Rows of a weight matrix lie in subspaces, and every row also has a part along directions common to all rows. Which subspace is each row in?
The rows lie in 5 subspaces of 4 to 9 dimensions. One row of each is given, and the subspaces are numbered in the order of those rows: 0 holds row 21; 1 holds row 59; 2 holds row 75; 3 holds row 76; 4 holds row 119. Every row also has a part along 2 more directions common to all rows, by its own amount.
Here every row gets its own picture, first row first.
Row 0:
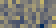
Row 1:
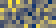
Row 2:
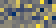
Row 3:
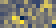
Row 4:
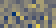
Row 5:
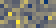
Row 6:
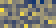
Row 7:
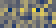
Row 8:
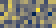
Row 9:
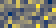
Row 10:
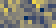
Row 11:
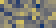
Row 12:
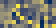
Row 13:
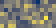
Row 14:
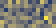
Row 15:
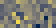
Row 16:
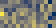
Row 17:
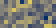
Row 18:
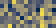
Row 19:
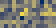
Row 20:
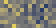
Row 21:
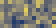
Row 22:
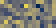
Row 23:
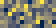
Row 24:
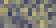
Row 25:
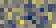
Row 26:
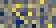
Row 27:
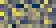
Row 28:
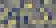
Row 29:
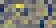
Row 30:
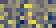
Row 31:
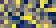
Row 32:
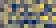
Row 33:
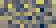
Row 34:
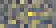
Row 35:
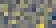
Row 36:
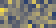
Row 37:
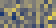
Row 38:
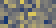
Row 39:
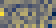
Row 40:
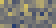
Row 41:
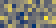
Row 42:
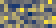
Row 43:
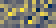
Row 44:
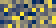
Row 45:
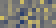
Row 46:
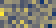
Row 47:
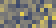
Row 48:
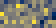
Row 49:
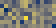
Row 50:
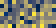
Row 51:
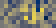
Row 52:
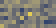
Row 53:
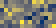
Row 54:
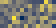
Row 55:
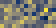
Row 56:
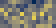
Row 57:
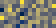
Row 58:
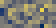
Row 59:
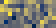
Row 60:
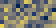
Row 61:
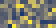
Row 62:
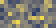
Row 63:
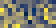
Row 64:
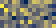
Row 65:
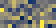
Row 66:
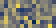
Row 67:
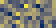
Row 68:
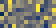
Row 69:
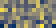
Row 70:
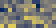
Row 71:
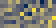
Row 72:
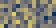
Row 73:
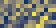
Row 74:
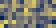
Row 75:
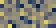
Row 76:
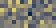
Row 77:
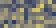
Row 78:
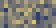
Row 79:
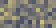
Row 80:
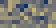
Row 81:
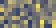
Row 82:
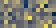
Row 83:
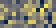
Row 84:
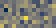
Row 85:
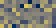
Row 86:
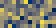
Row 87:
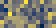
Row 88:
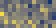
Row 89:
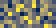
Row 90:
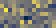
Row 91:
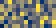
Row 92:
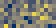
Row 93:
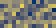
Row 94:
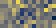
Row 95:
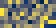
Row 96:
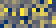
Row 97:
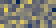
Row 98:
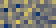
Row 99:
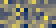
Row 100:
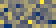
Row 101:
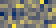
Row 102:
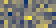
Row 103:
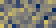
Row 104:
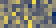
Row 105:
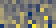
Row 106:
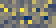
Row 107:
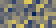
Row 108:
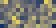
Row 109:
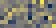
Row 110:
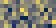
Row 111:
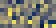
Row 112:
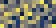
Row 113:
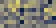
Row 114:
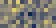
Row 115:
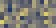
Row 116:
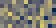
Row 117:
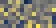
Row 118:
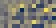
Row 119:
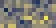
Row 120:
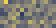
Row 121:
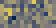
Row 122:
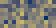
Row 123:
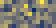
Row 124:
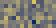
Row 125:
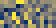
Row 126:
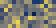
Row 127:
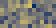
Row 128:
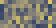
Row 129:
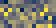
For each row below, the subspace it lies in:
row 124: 1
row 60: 0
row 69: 4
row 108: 0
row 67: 2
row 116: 2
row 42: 3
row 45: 3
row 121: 1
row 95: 1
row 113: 3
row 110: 0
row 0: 0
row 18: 2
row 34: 3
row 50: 2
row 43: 4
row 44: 0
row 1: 3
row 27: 2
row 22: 2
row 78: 1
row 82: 4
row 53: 4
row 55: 0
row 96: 4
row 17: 3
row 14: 4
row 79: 2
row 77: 3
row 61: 2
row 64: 4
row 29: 1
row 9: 2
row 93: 3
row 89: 2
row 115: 3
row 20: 0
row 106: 4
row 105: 1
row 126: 0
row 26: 1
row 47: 1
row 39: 1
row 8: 2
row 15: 1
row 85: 2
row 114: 3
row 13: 4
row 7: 4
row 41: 3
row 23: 0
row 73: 0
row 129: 0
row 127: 3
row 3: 0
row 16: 1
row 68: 2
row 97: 0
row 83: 4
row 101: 2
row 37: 1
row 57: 3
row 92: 0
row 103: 2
